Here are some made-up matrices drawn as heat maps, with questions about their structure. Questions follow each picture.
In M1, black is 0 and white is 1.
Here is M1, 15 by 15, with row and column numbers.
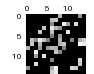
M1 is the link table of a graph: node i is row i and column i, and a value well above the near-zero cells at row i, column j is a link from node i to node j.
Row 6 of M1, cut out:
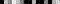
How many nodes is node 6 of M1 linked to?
9
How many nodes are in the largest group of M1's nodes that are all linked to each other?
3
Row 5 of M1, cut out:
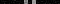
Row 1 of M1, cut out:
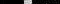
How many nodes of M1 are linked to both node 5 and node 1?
1
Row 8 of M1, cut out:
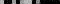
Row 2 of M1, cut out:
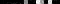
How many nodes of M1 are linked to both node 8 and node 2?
2
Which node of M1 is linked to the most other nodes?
node 6
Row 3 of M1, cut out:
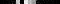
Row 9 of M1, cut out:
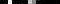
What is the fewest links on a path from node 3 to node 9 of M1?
2
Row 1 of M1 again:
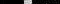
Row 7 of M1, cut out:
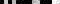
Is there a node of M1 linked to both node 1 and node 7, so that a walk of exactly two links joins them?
no
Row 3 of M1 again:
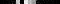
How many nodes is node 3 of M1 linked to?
4
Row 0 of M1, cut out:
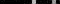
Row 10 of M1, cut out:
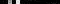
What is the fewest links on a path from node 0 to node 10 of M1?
4
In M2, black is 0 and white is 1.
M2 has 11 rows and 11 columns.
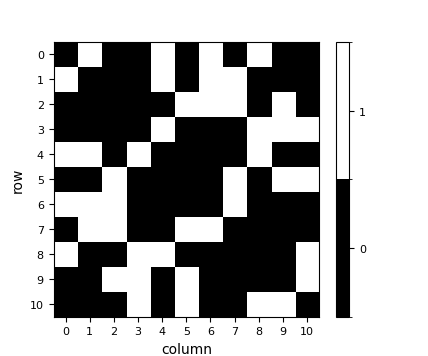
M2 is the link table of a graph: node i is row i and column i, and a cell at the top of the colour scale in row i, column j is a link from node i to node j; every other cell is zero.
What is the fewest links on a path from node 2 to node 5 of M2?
1
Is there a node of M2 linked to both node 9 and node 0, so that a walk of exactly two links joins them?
no
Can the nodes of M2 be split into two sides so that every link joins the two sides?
no
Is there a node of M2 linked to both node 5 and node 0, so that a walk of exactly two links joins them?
no
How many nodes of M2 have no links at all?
0
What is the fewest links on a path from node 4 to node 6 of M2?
2
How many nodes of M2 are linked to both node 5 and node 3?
2
